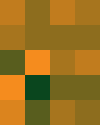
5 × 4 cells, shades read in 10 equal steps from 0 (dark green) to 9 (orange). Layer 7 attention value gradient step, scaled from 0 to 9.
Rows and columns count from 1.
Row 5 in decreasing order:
8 6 5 3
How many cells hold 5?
5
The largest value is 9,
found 2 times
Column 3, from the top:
7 5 6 4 6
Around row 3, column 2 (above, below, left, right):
5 0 3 6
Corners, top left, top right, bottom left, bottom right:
7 6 8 5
